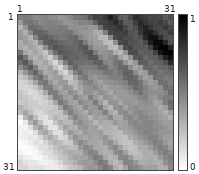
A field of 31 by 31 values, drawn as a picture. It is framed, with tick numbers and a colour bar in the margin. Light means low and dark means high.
Slope: up to the top right. Mirror symmetry: none. Grain: diagonal, down to the right. Odd rows or columns: none. Average level on the scale: 40%. Ninth with the highest average: top right. Ninth with the lowest average: bottom left.
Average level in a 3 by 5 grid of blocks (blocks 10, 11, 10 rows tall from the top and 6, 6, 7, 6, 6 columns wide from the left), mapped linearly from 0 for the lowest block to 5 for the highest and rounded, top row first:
2 3 3 4 5 / 1 2 2 3 3 / 0 1 2 2 2
